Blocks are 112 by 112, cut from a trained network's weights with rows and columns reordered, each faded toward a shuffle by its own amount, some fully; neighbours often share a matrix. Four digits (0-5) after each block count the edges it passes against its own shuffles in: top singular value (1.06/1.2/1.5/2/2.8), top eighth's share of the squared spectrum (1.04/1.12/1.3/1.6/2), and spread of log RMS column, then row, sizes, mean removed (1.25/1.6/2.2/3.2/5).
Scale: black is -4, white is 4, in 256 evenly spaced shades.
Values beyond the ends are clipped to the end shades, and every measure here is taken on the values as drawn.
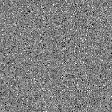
3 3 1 1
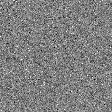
2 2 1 0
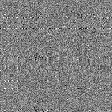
4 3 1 2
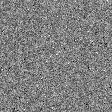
1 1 0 0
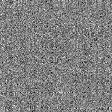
3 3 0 2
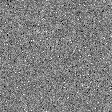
0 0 0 0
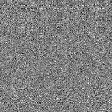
4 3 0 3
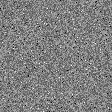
0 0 0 0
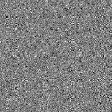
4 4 2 2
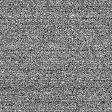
3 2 0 0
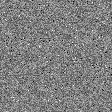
0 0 0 0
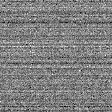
5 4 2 3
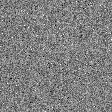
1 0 0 0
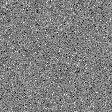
1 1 0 0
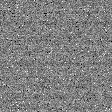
2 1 0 0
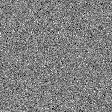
2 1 0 0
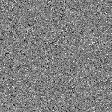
3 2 1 1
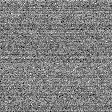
4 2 0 1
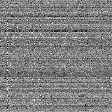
5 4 2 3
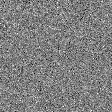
1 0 0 0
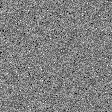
0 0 0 0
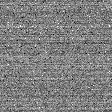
4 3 1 1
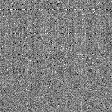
3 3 0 2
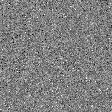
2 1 0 1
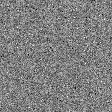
2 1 0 0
